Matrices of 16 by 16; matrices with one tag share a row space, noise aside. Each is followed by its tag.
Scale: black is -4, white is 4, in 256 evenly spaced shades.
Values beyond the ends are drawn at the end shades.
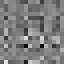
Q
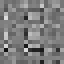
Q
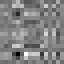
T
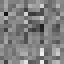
Q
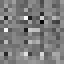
Q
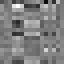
T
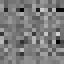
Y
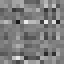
T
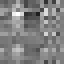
T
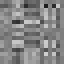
T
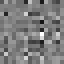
Q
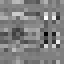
T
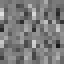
Y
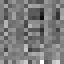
Q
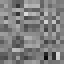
T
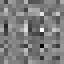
Q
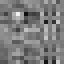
T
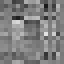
T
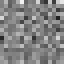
Y
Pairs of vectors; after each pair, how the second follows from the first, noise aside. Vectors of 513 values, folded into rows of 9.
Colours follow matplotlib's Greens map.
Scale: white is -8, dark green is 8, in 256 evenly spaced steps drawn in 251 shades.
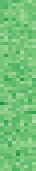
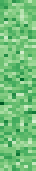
scaled up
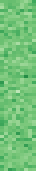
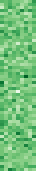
scaled up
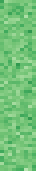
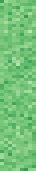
sign-scrambled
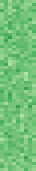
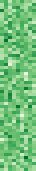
scaled up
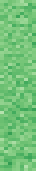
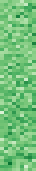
scaled up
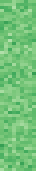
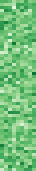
scaled up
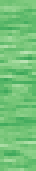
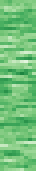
scaled up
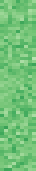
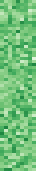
scaled up
